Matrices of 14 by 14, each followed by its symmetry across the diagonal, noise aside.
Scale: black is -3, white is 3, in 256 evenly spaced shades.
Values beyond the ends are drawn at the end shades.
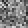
antisymmetric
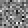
antisymmetric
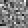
antisymmetric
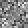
symmetric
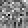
neither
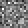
symmetric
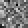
neither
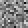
neither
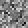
symmetric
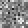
symmetric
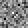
symmetric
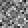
symmetric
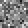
symmetric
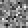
antisymmetric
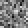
neither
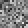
symmetric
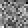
antisymmetric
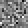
antisymmetric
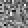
antisymmetric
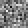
antisymmetric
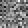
neither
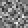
symmetric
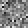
neither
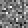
neither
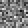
neither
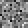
symmetric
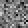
neither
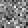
neither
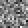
antisymmetric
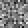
antisymmetric
